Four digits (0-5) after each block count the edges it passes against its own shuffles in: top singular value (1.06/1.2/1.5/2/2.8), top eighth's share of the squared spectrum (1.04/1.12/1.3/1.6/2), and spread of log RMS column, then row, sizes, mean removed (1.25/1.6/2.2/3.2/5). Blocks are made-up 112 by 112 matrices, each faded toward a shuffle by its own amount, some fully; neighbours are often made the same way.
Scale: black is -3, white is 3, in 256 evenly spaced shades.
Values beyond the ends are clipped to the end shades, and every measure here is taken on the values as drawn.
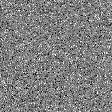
3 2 0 0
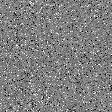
3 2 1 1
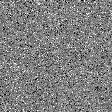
2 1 0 0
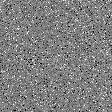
0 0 0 0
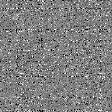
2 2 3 3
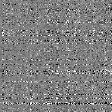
2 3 3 4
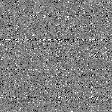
2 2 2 3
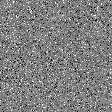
0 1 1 1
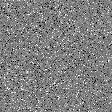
2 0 0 0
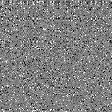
4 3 1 2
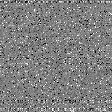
4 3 1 2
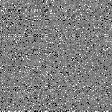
4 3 1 2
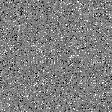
3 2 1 1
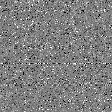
3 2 0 2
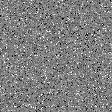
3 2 0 1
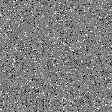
3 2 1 1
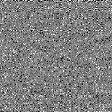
4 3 2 3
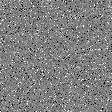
2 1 0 0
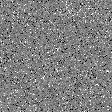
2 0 0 0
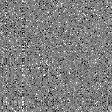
4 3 2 1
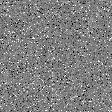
2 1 0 0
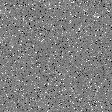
0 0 0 0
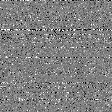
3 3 0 3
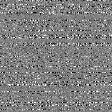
3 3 0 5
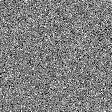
0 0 0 0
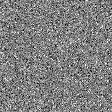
0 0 1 0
